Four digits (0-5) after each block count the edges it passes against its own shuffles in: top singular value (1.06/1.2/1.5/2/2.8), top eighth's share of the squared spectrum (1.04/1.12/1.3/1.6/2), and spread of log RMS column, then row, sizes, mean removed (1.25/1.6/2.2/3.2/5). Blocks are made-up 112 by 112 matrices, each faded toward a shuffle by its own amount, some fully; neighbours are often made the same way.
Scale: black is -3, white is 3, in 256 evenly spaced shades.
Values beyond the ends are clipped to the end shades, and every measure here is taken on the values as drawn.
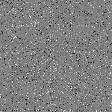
3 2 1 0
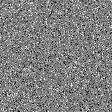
1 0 0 0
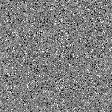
3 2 1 1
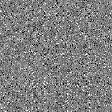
4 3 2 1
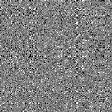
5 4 3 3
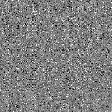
4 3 2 2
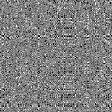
5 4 3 3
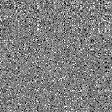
4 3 2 2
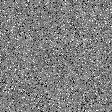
2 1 0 0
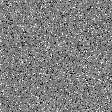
0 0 0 0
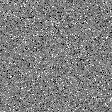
0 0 0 0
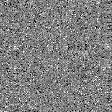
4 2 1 1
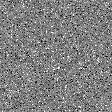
2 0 0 0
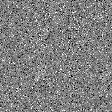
3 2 1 1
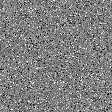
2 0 0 0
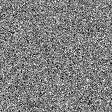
1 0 0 0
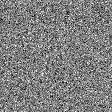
0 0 0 0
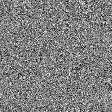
2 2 1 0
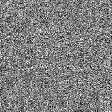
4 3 2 1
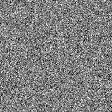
3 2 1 0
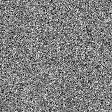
2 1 0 0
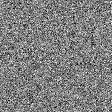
2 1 0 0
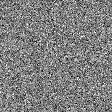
0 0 0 0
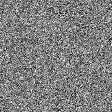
2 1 0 0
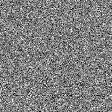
3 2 1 1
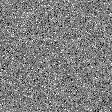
0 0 0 0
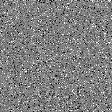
4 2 1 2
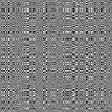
5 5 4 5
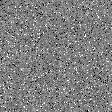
2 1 0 0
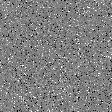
2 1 1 0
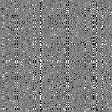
5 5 4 3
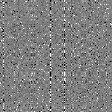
5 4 3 1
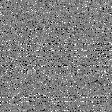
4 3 0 3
